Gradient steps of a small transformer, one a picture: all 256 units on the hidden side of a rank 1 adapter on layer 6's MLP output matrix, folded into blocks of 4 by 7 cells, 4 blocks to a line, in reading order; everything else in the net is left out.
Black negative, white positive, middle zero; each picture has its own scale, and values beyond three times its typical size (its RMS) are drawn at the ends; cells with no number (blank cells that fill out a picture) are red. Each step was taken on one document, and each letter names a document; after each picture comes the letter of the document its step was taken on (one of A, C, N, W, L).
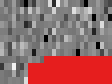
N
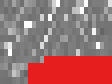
N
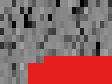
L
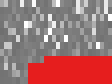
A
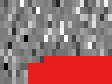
A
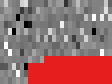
N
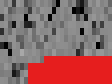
L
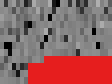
N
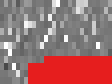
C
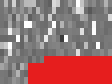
C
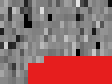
L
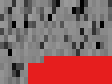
L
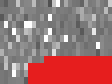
N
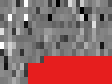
C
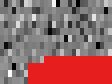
A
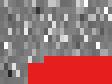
A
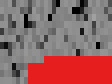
L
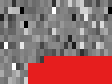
L
